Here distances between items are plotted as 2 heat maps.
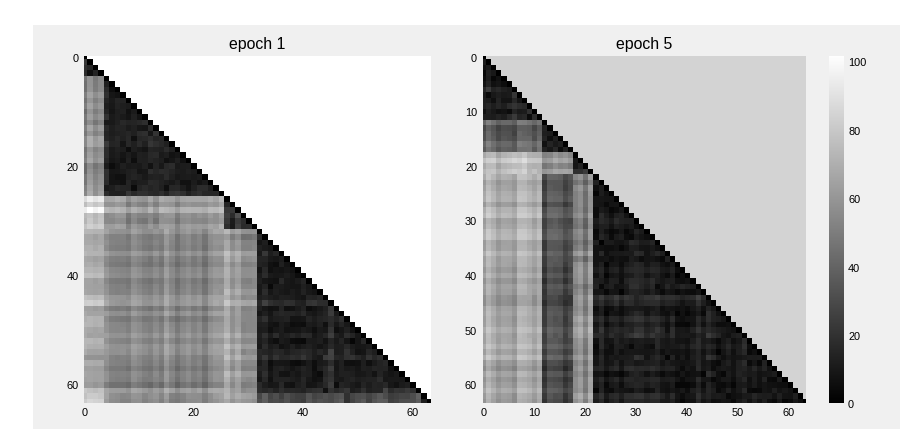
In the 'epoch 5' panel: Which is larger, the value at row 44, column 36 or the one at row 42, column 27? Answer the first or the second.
the first
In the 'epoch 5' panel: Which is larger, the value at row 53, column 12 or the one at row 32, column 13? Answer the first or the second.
the second
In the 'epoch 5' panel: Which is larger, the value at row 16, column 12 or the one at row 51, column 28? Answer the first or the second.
the second
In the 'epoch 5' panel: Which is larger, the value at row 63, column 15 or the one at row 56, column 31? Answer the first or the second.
the first
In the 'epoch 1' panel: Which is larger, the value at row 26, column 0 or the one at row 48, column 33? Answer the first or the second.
the first
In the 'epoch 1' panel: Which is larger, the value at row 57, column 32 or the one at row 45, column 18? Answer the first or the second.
the second
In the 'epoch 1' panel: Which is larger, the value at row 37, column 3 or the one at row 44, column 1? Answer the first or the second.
the second
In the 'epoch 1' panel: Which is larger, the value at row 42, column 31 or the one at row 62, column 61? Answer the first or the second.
the first
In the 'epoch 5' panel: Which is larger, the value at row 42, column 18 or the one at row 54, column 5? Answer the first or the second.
the second
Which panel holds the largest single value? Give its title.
epoch 1
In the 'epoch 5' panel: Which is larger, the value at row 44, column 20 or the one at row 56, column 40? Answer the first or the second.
the first
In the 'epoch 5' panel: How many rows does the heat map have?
64
